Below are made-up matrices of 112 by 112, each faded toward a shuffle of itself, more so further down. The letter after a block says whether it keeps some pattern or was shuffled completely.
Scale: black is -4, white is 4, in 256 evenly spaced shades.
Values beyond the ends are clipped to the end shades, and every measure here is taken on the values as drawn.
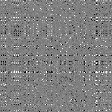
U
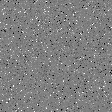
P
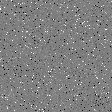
P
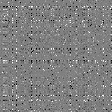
U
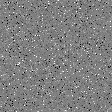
P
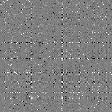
U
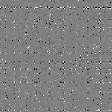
U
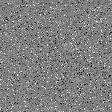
P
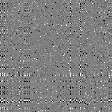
U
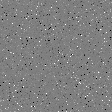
P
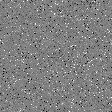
P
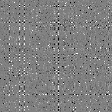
U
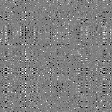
U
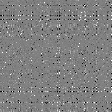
U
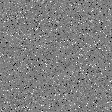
P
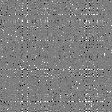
U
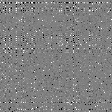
U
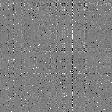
U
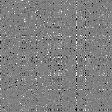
U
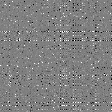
U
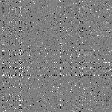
U
